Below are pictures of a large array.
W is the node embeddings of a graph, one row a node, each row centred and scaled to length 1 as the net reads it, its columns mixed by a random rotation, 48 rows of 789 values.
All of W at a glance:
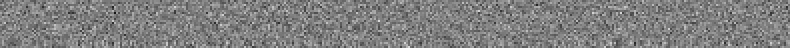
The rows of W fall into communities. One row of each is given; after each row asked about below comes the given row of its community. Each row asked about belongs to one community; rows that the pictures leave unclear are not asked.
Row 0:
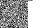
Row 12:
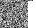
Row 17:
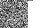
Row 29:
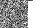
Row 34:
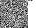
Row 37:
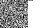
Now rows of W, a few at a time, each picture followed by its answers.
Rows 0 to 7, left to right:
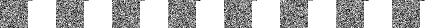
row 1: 29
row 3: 0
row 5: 37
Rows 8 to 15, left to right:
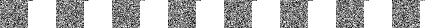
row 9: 29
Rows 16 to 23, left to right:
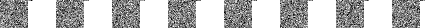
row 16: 0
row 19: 12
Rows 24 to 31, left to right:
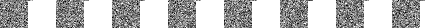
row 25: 17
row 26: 29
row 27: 34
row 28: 29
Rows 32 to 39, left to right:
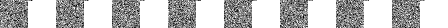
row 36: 12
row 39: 0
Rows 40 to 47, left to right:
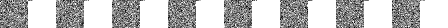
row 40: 34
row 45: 0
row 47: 34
